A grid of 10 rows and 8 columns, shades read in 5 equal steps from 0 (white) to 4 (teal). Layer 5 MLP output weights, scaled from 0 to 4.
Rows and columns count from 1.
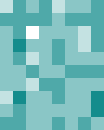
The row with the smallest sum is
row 3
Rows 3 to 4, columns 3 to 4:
0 2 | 2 2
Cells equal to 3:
28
